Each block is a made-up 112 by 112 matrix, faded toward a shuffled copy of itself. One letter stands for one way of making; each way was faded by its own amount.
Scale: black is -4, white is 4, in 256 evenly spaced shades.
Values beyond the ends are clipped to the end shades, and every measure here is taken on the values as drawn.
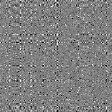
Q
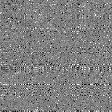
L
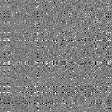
Q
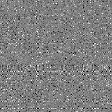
L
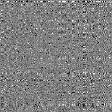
Q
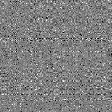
L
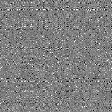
L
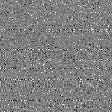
L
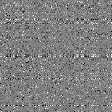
L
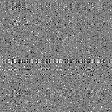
L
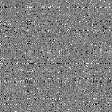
L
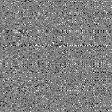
L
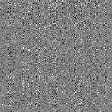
Q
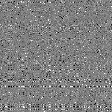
L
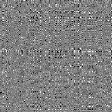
Q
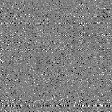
L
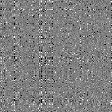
Q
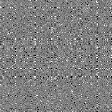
Q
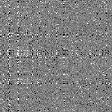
Q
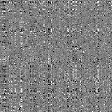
Q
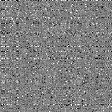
L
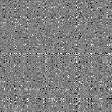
Q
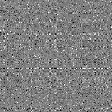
L
